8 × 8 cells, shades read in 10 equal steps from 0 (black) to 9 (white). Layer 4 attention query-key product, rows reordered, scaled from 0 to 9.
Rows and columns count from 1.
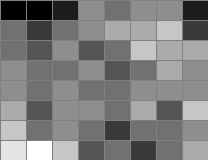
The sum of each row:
21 36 38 36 37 39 35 43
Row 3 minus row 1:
4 3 4 -2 0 2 1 5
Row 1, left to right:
0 0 1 5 4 5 5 1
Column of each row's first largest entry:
4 7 6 7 1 8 1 2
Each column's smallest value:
0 0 1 3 2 2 3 1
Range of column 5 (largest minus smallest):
4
